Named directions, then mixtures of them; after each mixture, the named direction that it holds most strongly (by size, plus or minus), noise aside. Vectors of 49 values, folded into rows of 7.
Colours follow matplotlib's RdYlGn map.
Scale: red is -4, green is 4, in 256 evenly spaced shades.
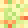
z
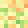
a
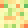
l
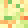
z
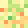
a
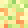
a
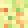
a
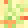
z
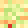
z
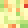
l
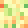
l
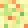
l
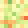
z
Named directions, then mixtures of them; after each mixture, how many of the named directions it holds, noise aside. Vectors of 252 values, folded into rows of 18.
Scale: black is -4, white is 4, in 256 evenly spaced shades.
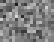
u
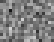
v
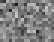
two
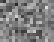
one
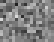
one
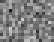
one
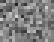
one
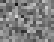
one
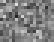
one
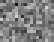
one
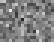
two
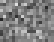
one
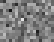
two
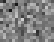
two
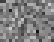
two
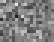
one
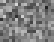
one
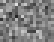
one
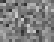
two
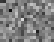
two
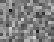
one
